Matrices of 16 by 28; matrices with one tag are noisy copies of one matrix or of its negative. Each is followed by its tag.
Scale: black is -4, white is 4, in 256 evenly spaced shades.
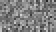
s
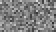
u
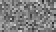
u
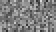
s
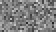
u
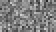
s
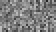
s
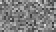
u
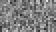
s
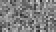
s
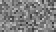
u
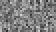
s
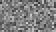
u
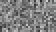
s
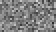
u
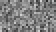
s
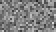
u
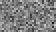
u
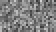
s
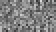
s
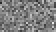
u
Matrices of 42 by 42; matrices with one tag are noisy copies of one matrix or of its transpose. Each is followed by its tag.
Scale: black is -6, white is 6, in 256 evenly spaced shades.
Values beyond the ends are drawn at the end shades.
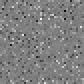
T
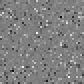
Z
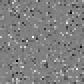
Z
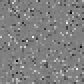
Z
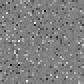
T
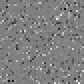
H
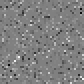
H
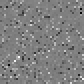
H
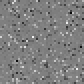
Z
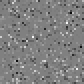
Z
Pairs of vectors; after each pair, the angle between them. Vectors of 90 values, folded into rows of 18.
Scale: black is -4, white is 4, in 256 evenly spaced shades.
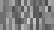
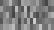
partly aligned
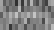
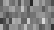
partly opposed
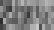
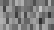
orthogonal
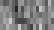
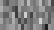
partly aligned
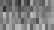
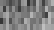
partly aligned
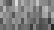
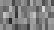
orthogonal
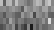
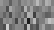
partly aligned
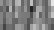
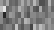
orthogonal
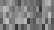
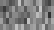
nearly opposite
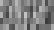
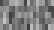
orthogonal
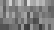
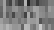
nearly opposite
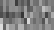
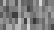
partly aligned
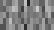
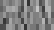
nearly parallel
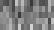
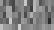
partly aligned
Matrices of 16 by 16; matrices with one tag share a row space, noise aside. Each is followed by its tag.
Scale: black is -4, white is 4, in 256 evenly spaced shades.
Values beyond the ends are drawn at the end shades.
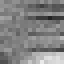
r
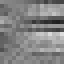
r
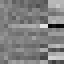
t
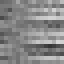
r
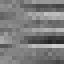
r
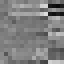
t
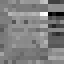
t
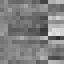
t
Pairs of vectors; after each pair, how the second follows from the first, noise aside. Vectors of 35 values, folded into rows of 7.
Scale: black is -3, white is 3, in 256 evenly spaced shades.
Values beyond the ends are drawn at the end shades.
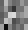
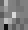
partly zeroed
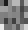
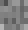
shrunk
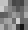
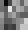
reversed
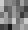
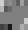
partly zeroed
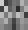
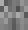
shrunk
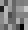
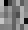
reversed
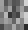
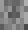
shrunk
